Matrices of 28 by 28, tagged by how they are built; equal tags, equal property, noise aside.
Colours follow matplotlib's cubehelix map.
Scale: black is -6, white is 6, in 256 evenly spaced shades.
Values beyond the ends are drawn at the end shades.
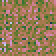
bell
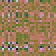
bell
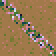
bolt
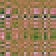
bell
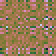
bell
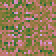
bell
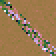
bolt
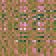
bell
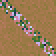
bolt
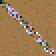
bolt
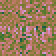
bell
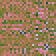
bell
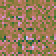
bell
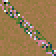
bolt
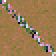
bolt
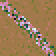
bolt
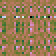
bell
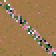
bolt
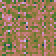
bell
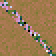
bolt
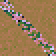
bolt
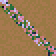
bolt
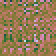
bell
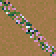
bolt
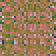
bell
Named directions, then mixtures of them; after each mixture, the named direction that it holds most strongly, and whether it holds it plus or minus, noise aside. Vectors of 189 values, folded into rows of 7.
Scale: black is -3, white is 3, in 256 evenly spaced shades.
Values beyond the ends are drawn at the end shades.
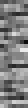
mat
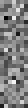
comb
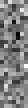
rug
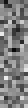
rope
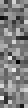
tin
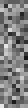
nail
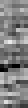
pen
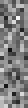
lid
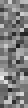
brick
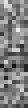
rope, minus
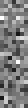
tin, minus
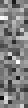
tin, minus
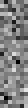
tin, plus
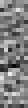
pen, plus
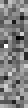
rug, plus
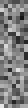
nail, plus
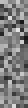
rope, minus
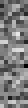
rug, minus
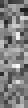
rug, minus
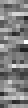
mat, minus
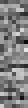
mat, plus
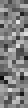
brick, minus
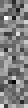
comb, minus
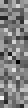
tin, plus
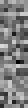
mat, minus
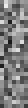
rope, minus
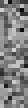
brick, minus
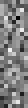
lid, minus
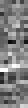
pen, minus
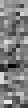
pen, plus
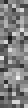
lid, minus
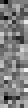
rope, plus
